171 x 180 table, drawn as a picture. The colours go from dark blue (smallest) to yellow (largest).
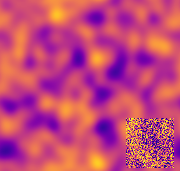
Mirror symmetry: none. Average level on the scale: 50%. Roughest part: bottom right. Odd patch: rougher, in the bottom right. Slope: none.
